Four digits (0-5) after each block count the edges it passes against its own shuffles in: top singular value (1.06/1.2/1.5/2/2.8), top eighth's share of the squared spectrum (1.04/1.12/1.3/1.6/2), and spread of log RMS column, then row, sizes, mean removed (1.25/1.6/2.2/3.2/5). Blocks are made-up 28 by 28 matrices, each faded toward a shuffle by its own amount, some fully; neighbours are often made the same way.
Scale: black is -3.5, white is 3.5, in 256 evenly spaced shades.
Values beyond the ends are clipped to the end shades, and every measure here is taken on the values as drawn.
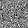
0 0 0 0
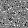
0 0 0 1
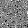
1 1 0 0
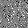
1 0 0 0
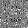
2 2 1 0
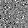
2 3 1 0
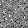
0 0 0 0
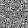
2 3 1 0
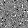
1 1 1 0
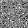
2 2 1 0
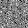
2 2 0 0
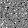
0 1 0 1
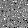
0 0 0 0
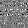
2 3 0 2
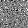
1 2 0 2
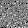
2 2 0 2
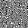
2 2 1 0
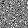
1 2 0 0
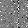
3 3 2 0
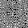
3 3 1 1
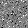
0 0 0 0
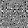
3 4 2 1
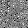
2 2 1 0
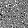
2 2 0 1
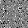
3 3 1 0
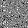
2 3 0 0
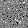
0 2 0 0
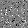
0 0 0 0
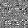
3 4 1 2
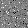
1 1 0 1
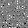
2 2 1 0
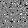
2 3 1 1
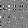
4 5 2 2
